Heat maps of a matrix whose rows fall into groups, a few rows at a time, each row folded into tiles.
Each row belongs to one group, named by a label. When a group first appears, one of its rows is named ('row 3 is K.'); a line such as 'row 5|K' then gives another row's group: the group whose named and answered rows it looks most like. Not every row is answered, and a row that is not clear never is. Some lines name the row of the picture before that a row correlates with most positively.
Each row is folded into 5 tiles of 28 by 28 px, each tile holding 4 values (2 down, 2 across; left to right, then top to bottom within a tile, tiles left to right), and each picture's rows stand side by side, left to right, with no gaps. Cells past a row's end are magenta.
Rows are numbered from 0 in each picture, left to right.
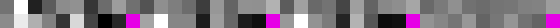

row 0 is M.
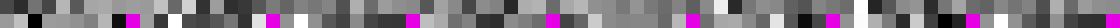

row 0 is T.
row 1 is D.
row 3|M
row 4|D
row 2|M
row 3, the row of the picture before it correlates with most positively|3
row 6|M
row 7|M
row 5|M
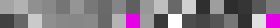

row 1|D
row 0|D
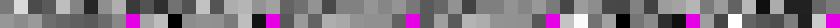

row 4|M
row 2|T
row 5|D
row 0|M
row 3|T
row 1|T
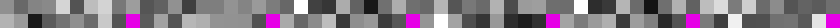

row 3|M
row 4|M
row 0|T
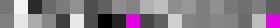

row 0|M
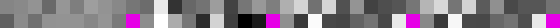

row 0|T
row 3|D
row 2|D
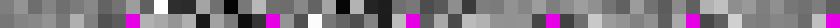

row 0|M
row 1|M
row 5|D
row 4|D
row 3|T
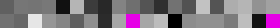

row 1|T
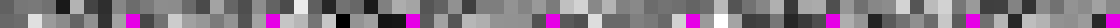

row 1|D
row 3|T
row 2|M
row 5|M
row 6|T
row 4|D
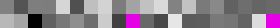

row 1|D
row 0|T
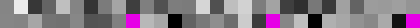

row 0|M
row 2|T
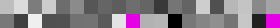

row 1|T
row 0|D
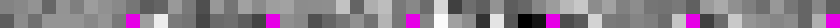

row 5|D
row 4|D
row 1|M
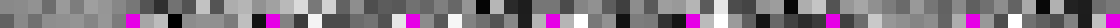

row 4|M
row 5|M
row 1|T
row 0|T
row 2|D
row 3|D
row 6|D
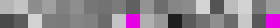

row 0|D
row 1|T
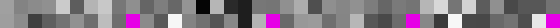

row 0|T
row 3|D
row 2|M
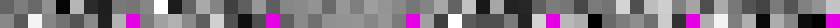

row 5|M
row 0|D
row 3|D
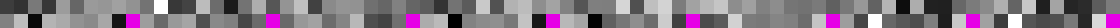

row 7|D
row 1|M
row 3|T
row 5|D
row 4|T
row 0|T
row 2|M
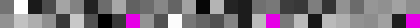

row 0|M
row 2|T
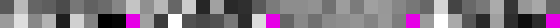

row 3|M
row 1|D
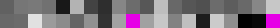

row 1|M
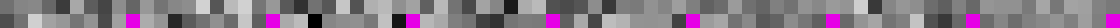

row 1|T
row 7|T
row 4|T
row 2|T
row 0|D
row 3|M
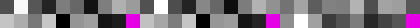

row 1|M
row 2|M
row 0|M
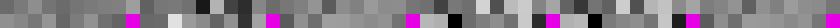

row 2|T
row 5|T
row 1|D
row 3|T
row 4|T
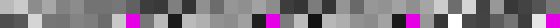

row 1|T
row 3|D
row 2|T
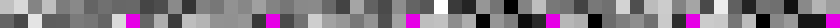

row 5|M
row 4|T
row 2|D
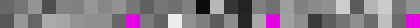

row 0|T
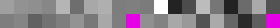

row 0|T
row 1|M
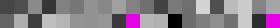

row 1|T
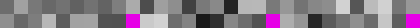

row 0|M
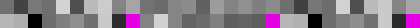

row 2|T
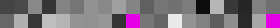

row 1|D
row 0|T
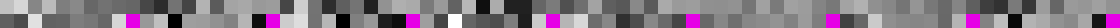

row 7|T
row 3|D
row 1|T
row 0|D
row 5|T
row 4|M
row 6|D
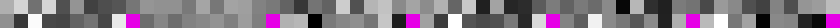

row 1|T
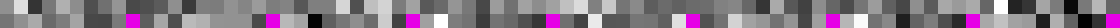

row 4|D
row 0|M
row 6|M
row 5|D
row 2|T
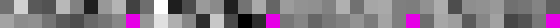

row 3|M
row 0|M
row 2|T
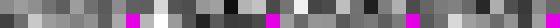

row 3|D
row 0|D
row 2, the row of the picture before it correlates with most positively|0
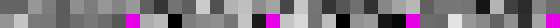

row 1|T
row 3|D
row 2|M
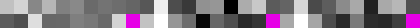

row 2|M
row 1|M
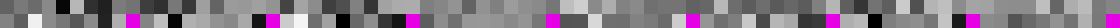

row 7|T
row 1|T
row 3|T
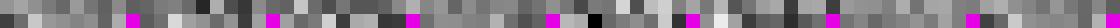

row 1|D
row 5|M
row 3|M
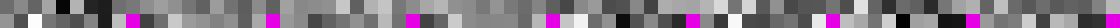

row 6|M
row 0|D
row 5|D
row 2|T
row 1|D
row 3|D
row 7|M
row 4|M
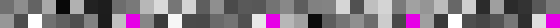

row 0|D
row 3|D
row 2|T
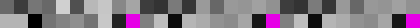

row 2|T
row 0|T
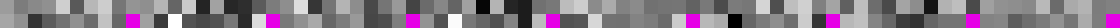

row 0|T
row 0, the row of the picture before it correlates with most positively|0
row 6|M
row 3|D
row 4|D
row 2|M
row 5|T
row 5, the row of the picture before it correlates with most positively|0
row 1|D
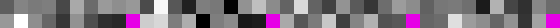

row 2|M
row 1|M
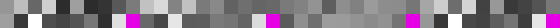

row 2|T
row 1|D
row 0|D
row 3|D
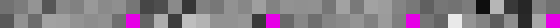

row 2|T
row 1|T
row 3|D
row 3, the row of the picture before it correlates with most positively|0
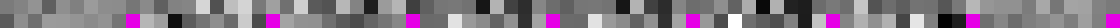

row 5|D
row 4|D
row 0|T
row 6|M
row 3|D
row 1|T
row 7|T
